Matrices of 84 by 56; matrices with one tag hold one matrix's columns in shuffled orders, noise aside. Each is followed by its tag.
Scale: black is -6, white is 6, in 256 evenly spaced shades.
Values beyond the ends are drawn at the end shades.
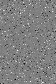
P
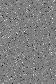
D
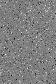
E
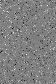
E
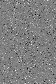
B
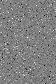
D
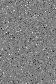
E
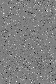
P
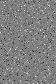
E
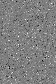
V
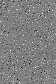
P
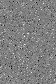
V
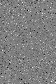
P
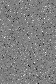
D
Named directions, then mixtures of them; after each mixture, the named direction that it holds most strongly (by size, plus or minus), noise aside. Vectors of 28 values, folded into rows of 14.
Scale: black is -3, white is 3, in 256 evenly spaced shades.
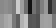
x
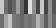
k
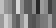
x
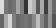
k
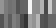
x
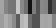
x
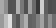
k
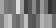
x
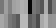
x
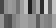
k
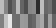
k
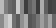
x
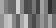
x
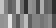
k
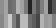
x
